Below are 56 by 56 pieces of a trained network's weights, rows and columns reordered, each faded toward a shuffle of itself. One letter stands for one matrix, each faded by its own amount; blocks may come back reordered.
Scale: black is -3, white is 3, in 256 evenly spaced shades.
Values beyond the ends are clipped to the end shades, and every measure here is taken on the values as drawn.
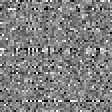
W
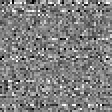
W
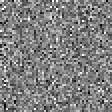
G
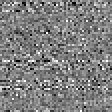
W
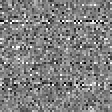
W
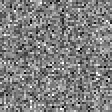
G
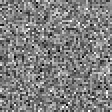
G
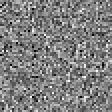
G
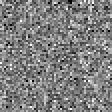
G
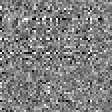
W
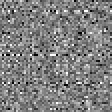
W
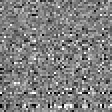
W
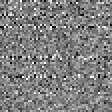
W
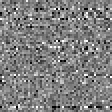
W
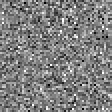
G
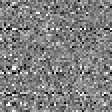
W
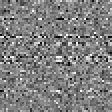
W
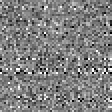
W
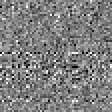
W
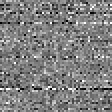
W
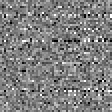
W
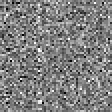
G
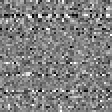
W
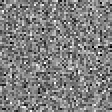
G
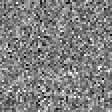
G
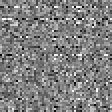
W
